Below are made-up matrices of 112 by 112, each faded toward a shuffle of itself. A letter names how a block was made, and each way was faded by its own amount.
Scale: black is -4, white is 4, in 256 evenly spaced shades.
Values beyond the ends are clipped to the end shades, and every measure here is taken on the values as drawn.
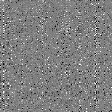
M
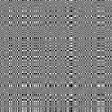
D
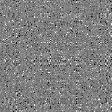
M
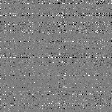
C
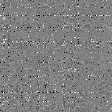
C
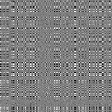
D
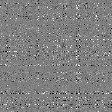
C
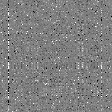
M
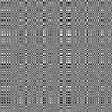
D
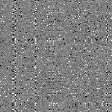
M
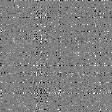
C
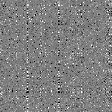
M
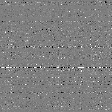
C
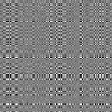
D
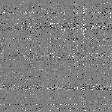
C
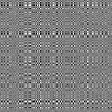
D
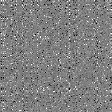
M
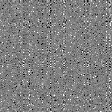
M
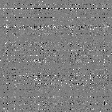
C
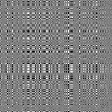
D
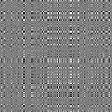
D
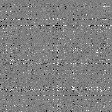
C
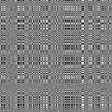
D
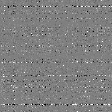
C
